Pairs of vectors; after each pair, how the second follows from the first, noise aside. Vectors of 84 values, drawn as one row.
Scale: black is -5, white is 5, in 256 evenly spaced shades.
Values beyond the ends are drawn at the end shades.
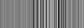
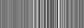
negated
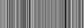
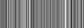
negated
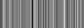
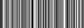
scaled up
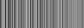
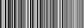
scaled up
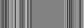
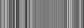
negated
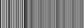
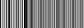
scaled up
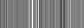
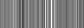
reversed
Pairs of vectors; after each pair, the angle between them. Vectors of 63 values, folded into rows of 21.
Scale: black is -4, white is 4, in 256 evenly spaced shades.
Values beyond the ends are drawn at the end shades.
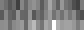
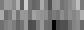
nearly opposite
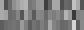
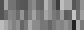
nearly opposite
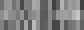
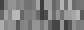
partly aligned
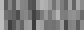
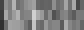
nearly opposite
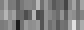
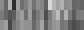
partly opposed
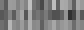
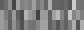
partly opposed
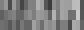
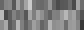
orthogonal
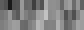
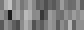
partly opposed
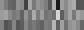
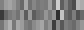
nearly opposite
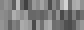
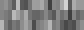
nearly parallel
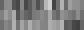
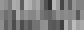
nearly opposite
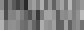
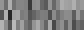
orthogonal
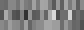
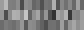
nearly opposite
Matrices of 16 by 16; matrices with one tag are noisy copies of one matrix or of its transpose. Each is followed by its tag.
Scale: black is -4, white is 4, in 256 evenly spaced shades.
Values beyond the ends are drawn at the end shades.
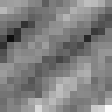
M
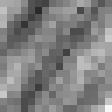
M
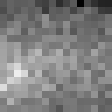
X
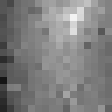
X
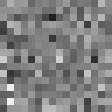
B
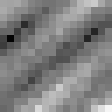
M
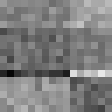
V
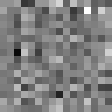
B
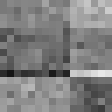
V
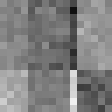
V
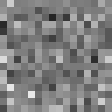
B
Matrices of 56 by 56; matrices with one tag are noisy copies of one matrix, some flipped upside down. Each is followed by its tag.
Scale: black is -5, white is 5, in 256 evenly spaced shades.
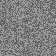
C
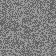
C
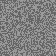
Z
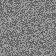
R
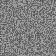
Z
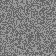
Z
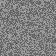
R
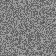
Z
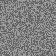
Z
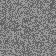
C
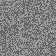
C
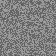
R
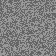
R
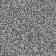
Z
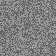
C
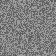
Z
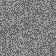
C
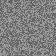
R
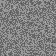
R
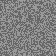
Z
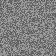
R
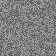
R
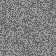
C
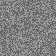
C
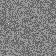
C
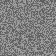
Z
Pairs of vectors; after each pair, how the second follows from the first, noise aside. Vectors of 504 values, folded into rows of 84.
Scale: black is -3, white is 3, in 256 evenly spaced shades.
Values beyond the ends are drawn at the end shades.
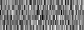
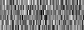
reversed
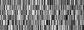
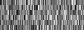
reversed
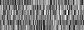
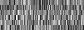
reversed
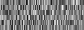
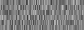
shrunk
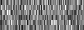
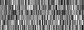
reversed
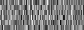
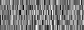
reversed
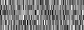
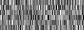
reversed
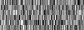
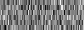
reversed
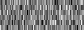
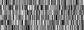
reversed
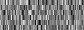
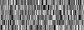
reversed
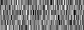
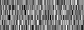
reversed
